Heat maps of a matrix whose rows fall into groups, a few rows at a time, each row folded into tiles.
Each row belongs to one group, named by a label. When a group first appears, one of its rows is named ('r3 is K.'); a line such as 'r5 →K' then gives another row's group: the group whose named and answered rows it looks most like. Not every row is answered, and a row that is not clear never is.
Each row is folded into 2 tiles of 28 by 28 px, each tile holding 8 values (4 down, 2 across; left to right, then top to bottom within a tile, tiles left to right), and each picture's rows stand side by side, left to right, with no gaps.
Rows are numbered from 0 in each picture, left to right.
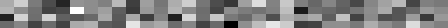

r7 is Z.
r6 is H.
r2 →Z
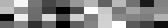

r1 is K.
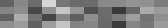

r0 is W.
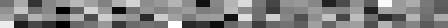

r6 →W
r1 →K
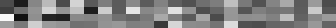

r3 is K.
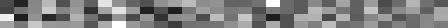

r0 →H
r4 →W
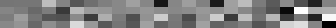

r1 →Z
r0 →W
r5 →Z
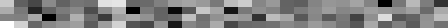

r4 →K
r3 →K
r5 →H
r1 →W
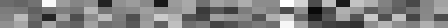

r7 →H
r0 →W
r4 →K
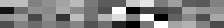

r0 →K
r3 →Z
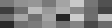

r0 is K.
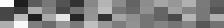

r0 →Z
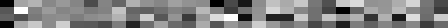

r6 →K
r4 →H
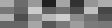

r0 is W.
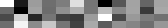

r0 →Z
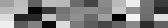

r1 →Z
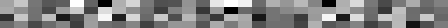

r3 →W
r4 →K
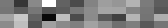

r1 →H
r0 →W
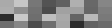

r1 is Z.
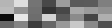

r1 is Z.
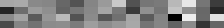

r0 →K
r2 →Z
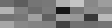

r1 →K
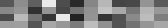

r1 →H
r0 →W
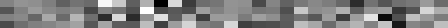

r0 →K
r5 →Z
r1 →W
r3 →Z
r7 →K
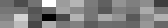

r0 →W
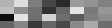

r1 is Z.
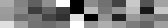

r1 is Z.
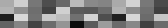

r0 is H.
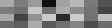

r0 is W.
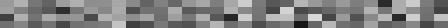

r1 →K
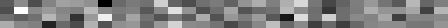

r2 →W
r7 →W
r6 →K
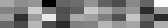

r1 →K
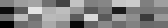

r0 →K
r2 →K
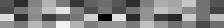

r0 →H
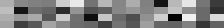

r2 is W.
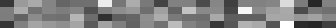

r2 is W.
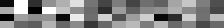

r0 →W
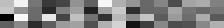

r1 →W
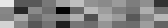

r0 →Z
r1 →K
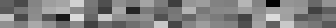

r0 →H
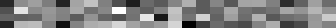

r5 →K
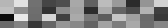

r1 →W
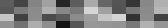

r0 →H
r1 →K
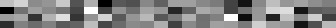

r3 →K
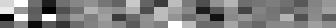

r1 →K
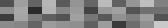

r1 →W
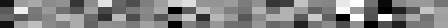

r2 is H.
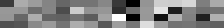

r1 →Z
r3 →K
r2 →H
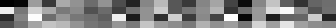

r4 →H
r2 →H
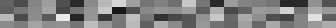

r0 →H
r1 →H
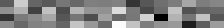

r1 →Z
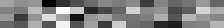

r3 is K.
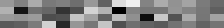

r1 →K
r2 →K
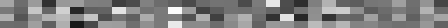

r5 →H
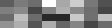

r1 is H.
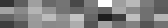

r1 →W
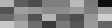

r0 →Z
